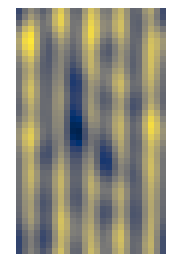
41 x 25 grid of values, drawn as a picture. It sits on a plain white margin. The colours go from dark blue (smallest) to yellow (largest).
Lone odd cells: none. Slope: none. Stripes: upright, repeating 5 times. Ninth with the lowest average: centre.
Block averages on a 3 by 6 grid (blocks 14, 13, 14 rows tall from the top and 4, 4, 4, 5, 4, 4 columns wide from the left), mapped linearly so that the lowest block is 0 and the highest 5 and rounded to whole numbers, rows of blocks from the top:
532434 / 520235 / 333334
